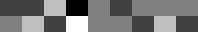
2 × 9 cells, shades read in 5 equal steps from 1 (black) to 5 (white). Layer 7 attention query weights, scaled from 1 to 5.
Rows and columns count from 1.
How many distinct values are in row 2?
4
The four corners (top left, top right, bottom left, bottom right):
2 3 3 2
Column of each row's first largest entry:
3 4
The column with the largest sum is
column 8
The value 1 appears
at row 1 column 4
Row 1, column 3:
4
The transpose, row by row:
2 3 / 2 4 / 4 2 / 1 5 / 3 3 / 2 3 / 3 2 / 3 4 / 3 2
